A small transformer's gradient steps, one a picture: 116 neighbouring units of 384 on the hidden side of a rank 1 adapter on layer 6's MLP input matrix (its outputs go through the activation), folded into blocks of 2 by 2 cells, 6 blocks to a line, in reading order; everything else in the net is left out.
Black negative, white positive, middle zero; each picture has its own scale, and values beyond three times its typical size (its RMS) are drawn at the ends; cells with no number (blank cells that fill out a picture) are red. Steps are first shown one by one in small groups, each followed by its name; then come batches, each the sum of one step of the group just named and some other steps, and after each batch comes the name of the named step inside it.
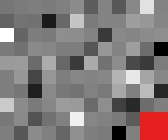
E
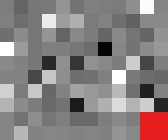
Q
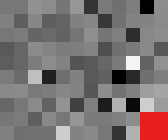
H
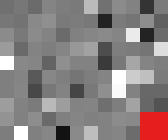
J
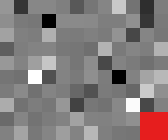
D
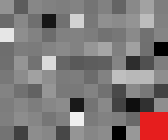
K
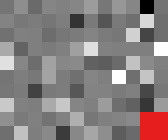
J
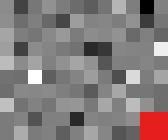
D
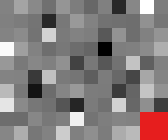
Q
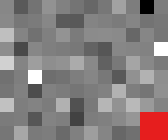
D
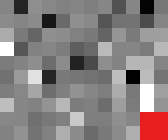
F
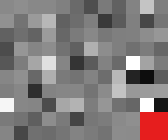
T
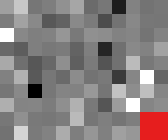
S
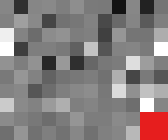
F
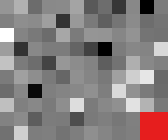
S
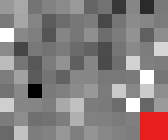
S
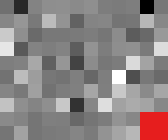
F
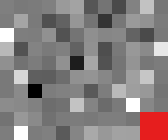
S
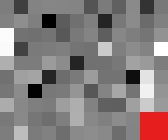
F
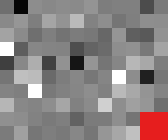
F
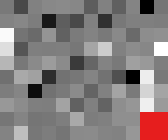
F
